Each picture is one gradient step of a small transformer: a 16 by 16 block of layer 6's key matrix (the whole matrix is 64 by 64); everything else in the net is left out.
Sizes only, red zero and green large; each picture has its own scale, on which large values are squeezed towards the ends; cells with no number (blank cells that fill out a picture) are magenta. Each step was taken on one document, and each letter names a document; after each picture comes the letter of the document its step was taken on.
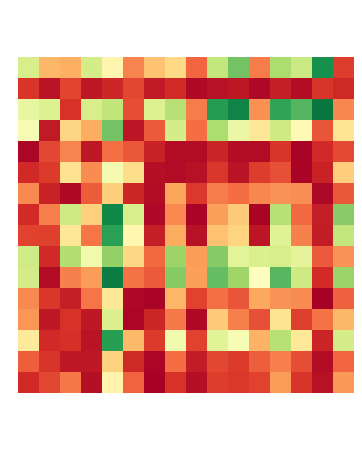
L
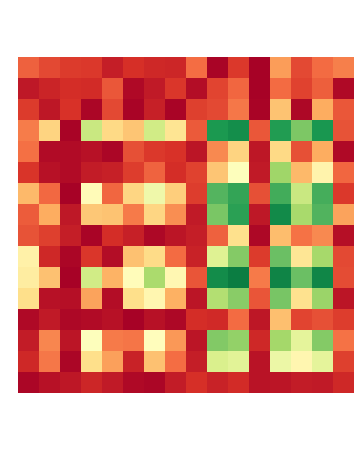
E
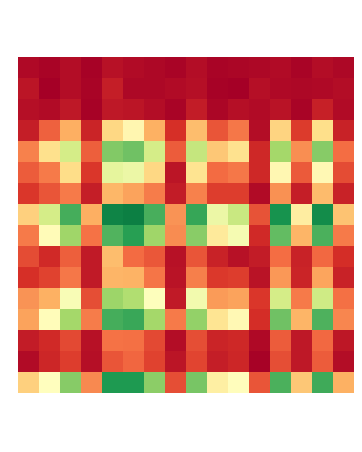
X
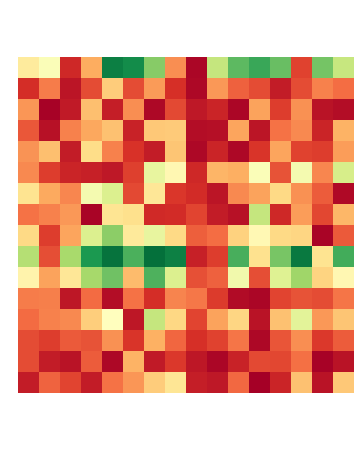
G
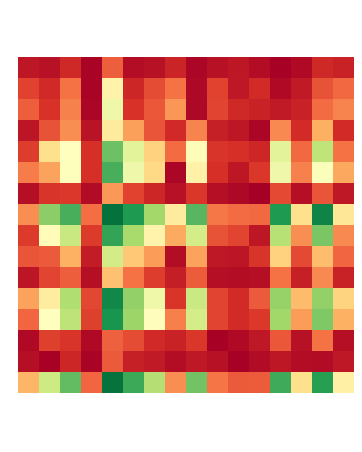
X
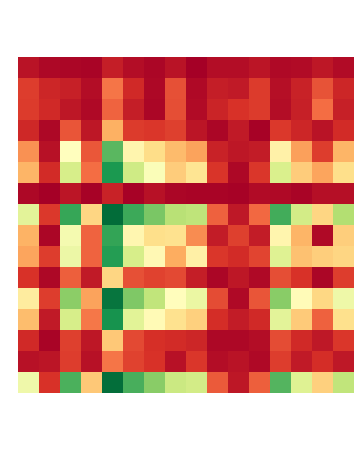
X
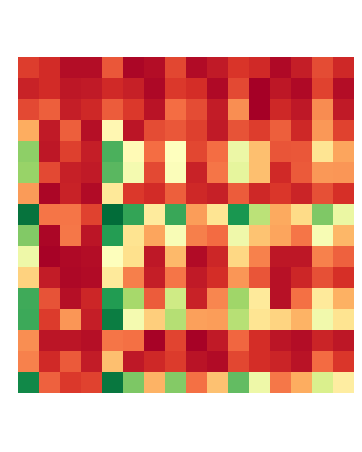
X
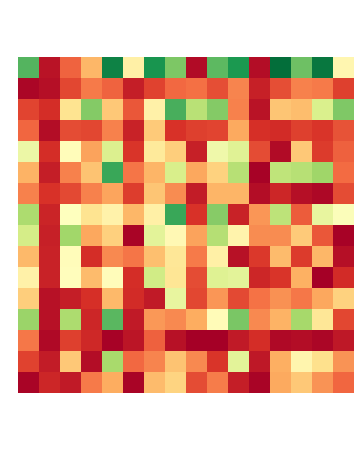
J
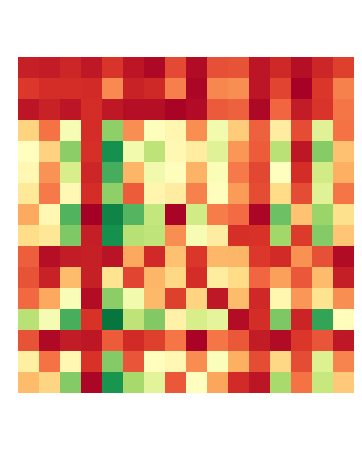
X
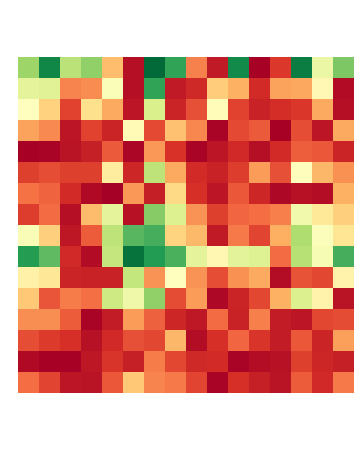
G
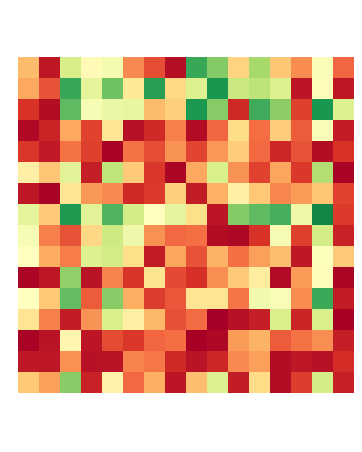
J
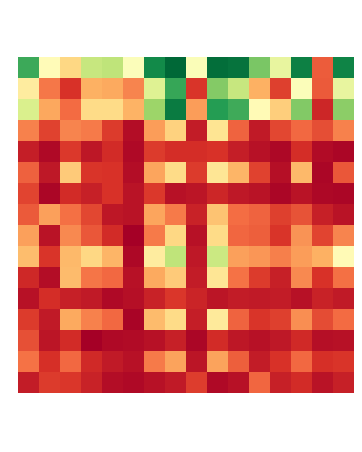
J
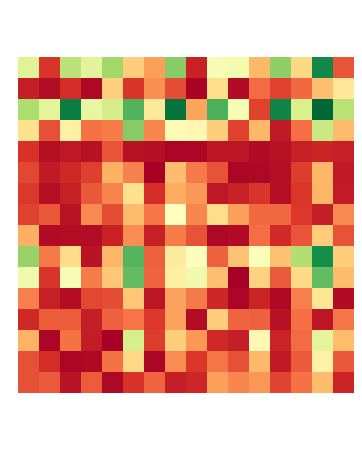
L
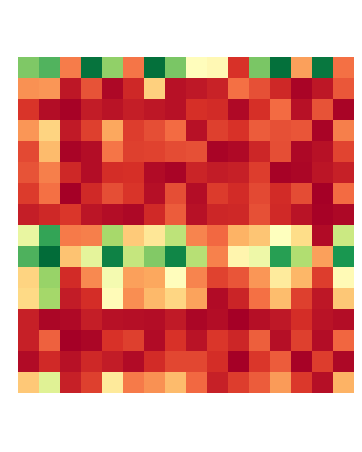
G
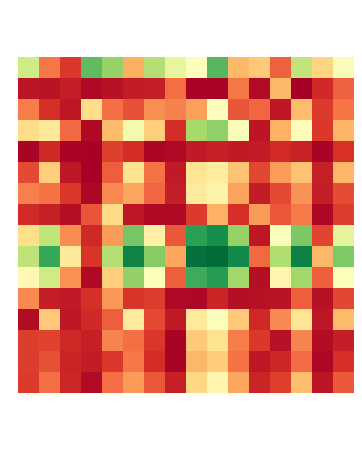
G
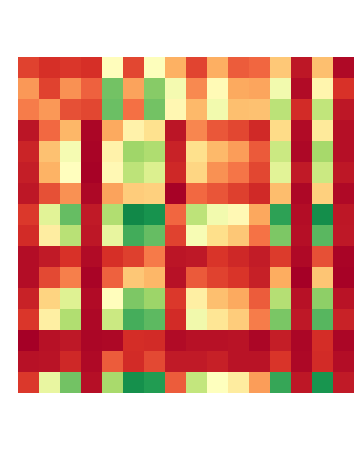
X
